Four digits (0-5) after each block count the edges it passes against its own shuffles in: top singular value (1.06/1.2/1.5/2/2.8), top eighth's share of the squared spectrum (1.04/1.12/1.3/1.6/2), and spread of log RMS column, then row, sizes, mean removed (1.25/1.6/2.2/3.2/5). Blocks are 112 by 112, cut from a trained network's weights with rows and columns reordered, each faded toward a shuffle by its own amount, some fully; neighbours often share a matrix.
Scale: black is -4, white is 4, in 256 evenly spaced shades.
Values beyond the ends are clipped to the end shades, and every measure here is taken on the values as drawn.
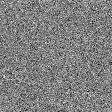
0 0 0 0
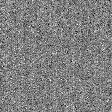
2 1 0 1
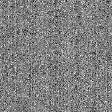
3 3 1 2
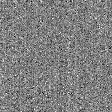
2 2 0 1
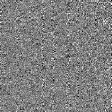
3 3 3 1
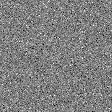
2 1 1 0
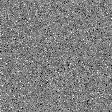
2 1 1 0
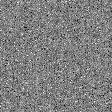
1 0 0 0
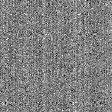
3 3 0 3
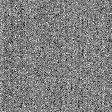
2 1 0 1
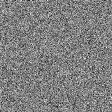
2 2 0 0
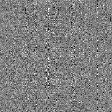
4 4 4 1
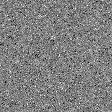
0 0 0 0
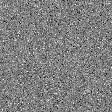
0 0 0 0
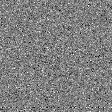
2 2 0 2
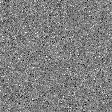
1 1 0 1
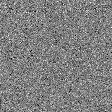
1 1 0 1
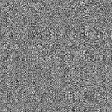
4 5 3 2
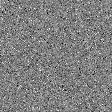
0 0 0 0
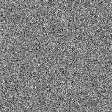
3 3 1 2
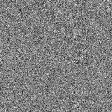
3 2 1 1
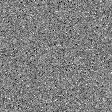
1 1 0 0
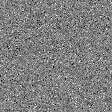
0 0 0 0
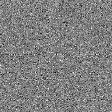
2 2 0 2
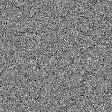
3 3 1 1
